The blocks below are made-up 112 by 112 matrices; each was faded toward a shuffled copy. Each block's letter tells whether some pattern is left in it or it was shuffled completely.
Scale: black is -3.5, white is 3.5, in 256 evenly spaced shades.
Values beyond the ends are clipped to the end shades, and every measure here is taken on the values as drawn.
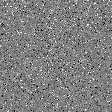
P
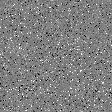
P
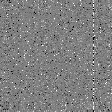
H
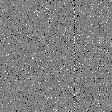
H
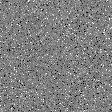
P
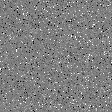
P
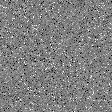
P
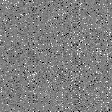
H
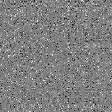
H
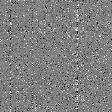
H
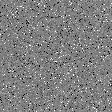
P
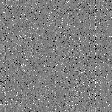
H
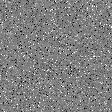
P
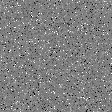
P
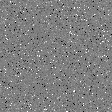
P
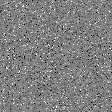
P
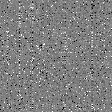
H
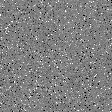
P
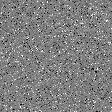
P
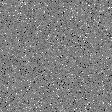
P
